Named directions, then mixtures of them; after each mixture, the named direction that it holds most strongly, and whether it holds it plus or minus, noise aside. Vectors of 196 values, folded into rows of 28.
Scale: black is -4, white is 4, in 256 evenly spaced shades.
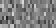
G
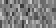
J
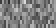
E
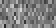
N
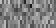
E, minus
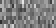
G, plus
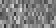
N, plus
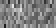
N, plus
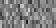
J, minus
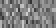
J, minus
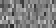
G, minus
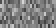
G, plus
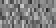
J, minus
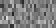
G, minus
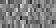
J, minus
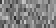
N, minus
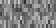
E, minus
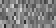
N, plus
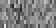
N, minus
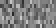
G, minus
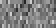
E, minus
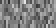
E, plus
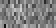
N, plus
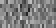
J, plus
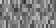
E, minus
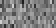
G, minus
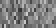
N, minus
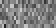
N, plus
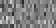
G, minus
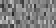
G, minus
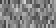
E, plus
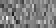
G, minus
